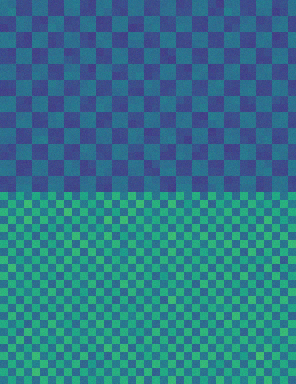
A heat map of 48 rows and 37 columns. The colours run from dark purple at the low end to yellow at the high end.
It is made of 2 by 1 panels. Panel 1,1: low, checkered. Panel 2,1: middling, checkered, strong in contrast.
